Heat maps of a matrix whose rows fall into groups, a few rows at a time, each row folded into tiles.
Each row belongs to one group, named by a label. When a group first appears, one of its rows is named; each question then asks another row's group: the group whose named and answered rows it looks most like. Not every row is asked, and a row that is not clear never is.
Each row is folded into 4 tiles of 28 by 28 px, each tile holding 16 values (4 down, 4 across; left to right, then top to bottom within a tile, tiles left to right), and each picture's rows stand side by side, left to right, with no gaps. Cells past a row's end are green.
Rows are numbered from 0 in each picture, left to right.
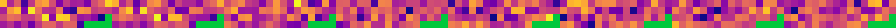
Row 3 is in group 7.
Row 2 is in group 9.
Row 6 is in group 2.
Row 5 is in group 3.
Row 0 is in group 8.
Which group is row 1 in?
8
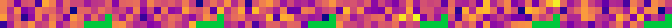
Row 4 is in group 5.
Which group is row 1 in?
2
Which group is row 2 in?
8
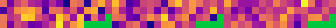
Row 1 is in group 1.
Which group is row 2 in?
1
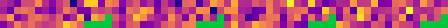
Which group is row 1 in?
5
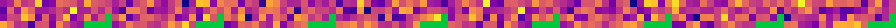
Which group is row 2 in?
7
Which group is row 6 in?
1
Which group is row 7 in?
3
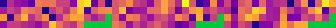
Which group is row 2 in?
5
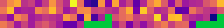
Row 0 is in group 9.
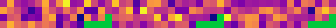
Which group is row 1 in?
8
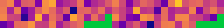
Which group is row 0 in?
7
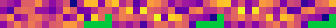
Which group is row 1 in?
8
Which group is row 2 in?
8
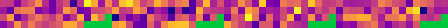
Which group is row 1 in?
3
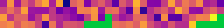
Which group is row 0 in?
2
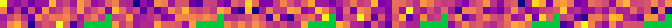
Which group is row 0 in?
1
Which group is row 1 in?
2
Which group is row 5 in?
1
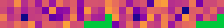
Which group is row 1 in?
7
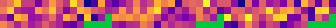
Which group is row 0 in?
9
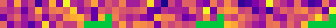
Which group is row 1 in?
2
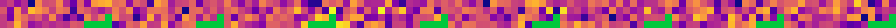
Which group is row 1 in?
7
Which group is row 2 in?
2
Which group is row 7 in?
9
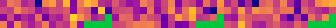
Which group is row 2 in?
5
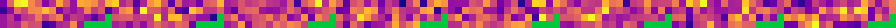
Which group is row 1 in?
8
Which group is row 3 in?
5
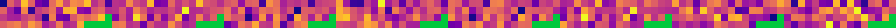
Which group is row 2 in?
7
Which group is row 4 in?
7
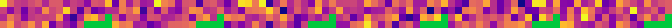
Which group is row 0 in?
1
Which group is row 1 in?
2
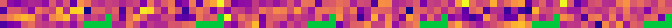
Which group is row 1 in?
5
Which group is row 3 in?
7
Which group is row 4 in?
3
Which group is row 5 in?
1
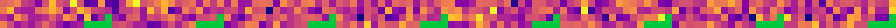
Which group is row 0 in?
9
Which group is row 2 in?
1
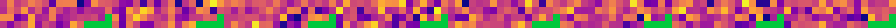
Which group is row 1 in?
5
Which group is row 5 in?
9
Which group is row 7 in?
5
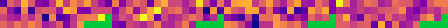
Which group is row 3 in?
1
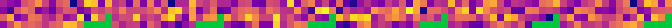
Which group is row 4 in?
8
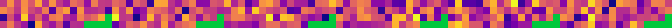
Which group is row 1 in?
7
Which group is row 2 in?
8
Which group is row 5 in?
1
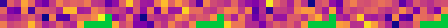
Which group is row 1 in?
2
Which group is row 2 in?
2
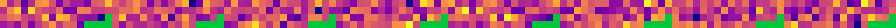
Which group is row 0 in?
8
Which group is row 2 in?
1
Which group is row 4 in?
8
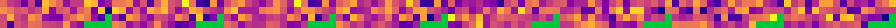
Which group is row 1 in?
9
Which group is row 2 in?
9
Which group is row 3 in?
9
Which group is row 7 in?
8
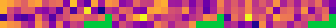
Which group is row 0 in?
3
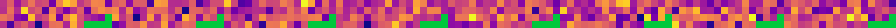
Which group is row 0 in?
1
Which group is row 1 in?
7
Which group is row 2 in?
1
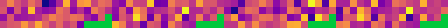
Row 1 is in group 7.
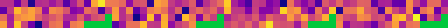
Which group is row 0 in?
5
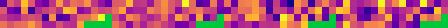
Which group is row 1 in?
9
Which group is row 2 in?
5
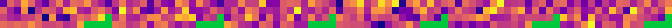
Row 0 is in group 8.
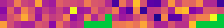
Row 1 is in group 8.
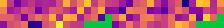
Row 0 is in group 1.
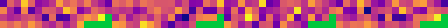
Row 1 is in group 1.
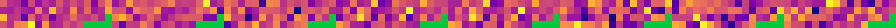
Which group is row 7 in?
2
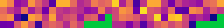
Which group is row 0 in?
1
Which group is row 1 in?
8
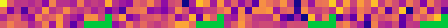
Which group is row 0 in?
1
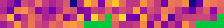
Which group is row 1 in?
1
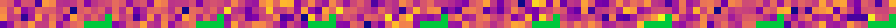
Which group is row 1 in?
7
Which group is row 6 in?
1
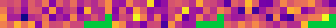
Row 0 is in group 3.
